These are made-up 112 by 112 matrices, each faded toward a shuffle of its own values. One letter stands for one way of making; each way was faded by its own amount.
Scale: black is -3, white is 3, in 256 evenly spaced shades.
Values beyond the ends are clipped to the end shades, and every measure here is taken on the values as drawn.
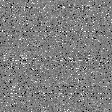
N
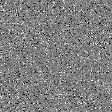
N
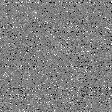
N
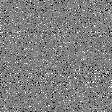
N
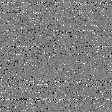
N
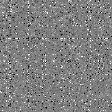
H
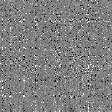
H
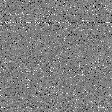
N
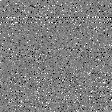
N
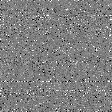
N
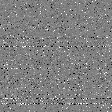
N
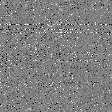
N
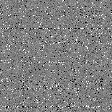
N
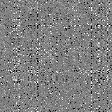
H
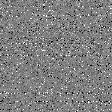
N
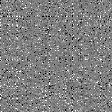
H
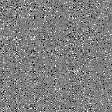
H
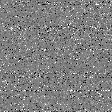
N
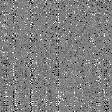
H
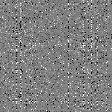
H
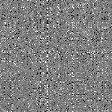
H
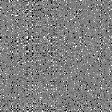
H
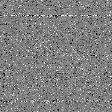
N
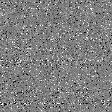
N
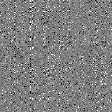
H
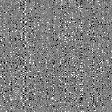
H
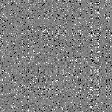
H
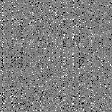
H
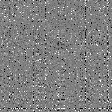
H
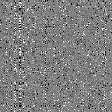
H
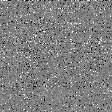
N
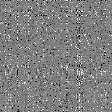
H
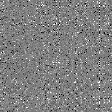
H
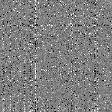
H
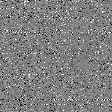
N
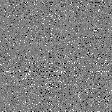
N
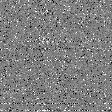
N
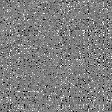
H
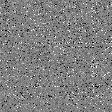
N
